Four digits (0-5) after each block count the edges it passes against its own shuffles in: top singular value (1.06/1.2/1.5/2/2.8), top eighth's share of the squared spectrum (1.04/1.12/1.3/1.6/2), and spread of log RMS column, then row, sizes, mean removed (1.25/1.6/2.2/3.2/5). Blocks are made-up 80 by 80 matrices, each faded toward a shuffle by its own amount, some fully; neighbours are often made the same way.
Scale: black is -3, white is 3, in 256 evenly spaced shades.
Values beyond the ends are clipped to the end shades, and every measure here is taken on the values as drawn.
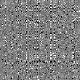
4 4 3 2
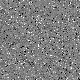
0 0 0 0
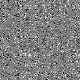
4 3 2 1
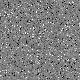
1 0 0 0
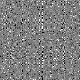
4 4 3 2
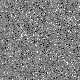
1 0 0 0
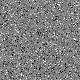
0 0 0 0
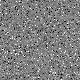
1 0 0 0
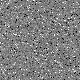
0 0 0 0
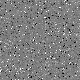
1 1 0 0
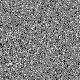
2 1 0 0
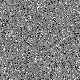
2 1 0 0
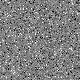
1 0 0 0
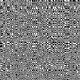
5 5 3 3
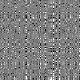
5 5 4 3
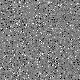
2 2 1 0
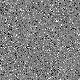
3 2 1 1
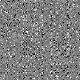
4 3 2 1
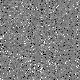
3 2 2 0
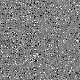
3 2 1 0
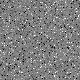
0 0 0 0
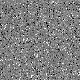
3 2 1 0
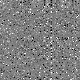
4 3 2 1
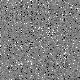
3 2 1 0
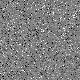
1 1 0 0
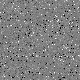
1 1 0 0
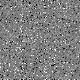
1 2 1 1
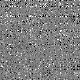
2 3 3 3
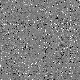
2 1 1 1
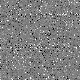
2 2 1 2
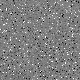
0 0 0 0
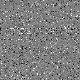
2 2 1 2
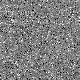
2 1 0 0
